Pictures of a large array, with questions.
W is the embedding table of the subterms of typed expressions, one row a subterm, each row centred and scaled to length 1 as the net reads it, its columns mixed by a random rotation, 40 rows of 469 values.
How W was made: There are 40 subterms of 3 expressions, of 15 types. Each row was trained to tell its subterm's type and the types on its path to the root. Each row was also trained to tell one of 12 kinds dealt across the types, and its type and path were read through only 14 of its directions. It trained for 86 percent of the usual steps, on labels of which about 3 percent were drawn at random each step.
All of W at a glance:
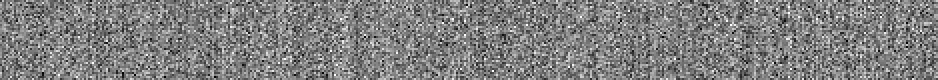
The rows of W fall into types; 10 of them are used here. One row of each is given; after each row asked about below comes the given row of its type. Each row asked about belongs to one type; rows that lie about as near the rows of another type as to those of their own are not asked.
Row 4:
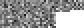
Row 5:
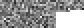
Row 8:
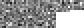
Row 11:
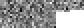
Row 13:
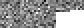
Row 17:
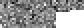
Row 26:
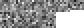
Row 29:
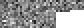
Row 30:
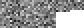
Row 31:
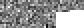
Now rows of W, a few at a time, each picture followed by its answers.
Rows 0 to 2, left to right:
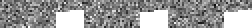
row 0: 4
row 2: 8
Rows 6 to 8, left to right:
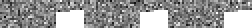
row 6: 13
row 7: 31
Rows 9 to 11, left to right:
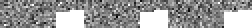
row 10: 17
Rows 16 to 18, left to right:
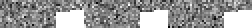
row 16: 13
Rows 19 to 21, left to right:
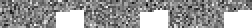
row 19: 13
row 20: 5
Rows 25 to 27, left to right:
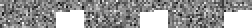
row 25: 5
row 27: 8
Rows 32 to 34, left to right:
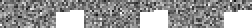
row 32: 17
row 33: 8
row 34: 5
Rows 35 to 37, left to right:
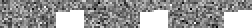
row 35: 26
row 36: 11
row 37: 4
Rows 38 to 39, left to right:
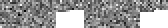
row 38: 31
